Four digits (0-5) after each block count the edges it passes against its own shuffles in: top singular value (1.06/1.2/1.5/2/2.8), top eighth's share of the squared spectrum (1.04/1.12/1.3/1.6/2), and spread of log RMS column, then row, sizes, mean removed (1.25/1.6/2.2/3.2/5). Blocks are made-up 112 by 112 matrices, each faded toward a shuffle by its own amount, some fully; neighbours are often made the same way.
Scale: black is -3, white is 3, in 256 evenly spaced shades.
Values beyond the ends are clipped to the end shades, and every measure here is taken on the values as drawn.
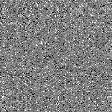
4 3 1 2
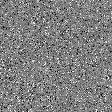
2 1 0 0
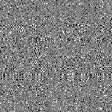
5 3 2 3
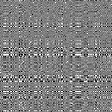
5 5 4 4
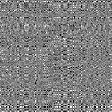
5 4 3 4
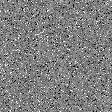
1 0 0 0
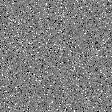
3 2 0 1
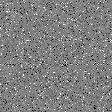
3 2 0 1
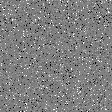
0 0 0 0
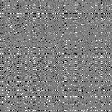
5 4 3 3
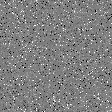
0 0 0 0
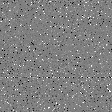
3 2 0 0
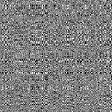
5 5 3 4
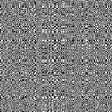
5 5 4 4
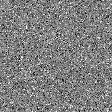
2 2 0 0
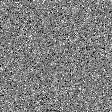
0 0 0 0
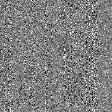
1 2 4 0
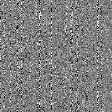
2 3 4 0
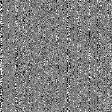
2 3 4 0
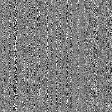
2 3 4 0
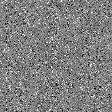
1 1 2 0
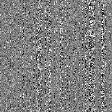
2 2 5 0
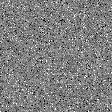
0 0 0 0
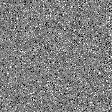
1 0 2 0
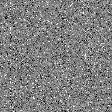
1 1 2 0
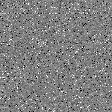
3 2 0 1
